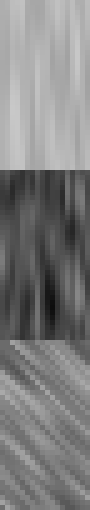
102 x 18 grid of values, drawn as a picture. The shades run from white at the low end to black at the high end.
The table splits into 3 rows of 1 panel. Panel 1,1: low, streaked downward, faint in contrast. Panel 2,1: high, streaked downward. Panel 3,1: middling, slanting down to the right.
